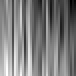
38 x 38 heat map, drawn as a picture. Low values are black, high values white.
Ninth with the lowest average: top right. Grain: streaks running down. Ninth with the highest average: bottom left. Slope: up to the bottom left.
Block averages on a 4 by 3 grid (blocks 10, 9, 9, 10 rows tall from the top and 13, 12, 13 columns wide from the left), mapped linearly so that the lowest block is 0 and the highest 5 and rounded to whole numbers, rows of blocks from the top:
3 1 0 | 3 2 1 | 4 3 2 | 5 4 3
